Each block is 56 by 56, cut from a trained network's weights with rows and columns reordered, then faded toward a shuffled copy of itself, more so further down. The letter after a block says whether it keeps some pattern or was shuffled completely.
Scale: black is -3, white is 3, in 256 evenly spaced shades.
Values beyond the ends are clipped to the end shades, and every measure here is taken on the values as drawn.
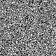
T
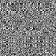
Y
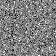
T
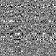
Y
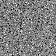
T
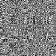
Y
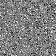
T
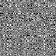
Y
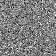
T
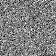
T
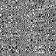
Y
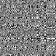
Y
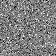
T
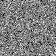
T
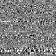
Y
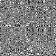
Y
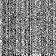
Y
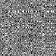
Y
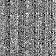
Y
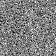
T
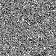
T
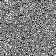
T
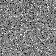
T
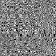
Y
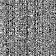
Y
